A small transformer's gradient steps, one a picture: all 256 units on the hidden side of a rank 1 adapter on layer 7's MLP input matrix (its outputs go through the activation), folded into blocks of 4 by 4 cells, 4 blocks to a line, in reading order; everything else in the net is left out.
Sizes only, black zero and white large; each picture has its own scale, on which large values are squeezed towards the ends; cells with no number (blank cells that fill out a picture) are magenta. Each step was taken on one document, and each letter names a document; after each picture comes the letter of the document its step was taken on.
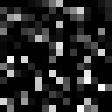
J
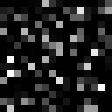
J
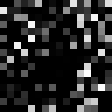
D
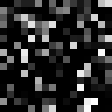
D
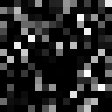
D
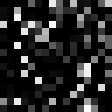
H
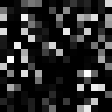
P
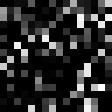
D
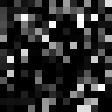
D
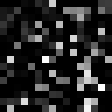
J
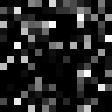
H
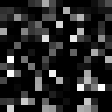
J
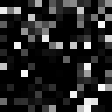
H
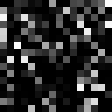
P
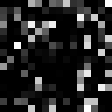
H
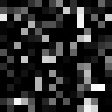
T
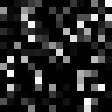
P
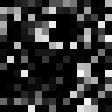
H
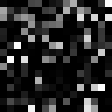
T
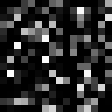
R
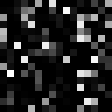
P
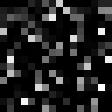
J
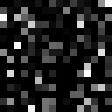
T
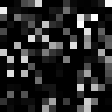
D
